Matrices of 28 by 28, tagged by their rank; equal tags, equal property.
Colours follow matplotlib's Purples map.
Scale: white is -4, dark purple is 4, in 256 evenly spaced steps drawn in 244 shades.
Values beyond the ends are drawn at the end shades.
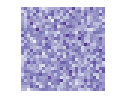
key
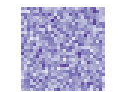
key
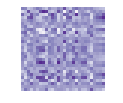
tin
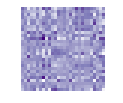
tin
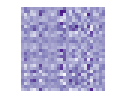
tin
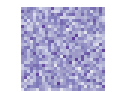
key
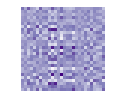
tin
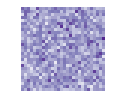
key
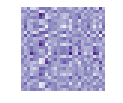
tin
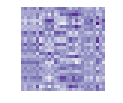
tin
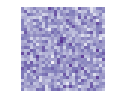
key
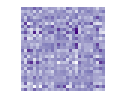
tin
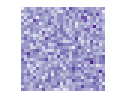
key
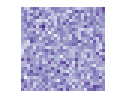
key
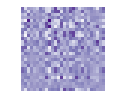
tin
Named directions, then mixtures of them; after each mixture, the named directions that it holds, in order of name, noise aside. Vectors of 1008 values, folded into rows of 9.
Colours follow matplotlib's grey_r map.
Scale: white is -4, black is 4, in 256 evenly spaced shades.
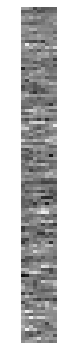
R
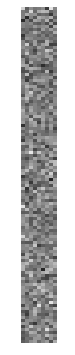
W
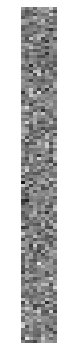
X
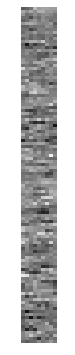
R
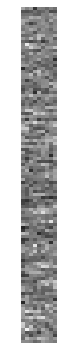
R, X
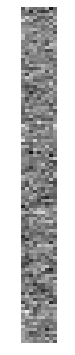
R, W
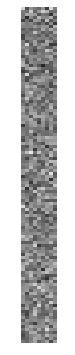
W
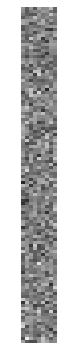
X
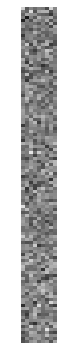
W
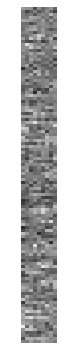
R, X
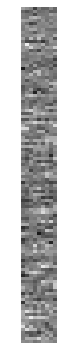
R, X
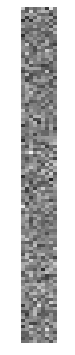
W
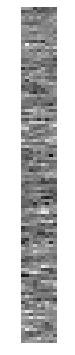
R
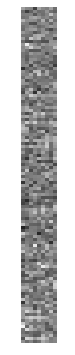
R, X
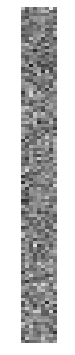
W, X
